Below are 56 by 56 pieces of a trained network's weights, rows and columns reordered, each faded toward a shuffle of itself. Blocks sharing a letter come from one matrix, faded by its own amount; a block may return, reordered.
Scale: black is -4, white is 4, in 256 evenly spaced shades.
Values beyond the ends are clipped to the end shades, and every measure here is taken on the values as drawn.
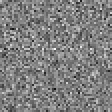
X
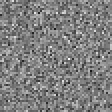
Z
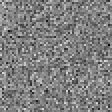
X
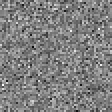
Z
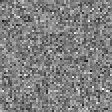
Z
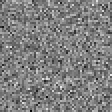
Z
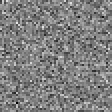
X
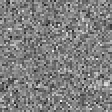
Z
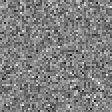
Z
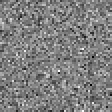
Z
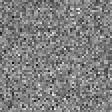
X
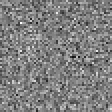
X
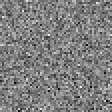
Z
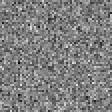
X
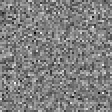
X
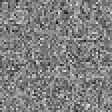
X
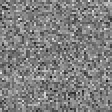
X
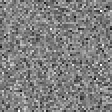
Z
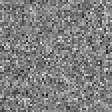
X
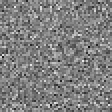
X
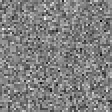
Z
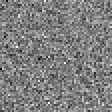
Z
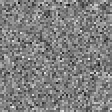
Z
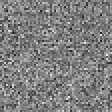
X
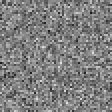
X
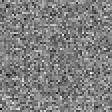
X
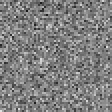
X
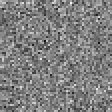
X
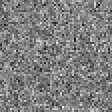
X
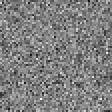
Z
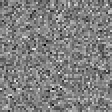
X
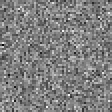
X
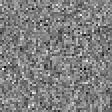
X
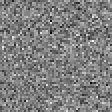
X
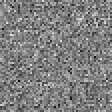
X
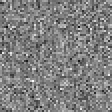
X
